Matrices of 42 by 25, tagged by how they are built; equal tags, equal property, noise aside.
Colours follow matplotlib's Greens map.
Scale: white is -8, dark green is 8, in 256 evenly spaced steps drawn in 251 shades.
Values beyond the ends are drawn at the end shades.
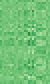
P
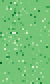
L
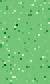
L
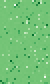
L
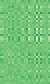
P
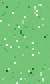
L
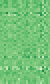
P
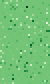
L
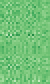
P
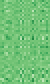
P
